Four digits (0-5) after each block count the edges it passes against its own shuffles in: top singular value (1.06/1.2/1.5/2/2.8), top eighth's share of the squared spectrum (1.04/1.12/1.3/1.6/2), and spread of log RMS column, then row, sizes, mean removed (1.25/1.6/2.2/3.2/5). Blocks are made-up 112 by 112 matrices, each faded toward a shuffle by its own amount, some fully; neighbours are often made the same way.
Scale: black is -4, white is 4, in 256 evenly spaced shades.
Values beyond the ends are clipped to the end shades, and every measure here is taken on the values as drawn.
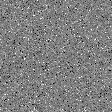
1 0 0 0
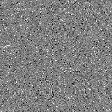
4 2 1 1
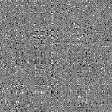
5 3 3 2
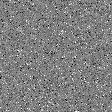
0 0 0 0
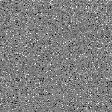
4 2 2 1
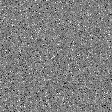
2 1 0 0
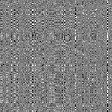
5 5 4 3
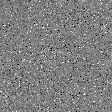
2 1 0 0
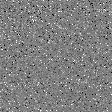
3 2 0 1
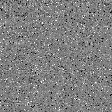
3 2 0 1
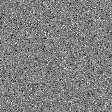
1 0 0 0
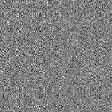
4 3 2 2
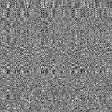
5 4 3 3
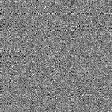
4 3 2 2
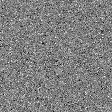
1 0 0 0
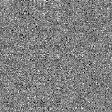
4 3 2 2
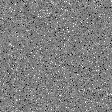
0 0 0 0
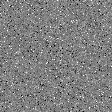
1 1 1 0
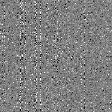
4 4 3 1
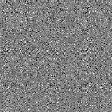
4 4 2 2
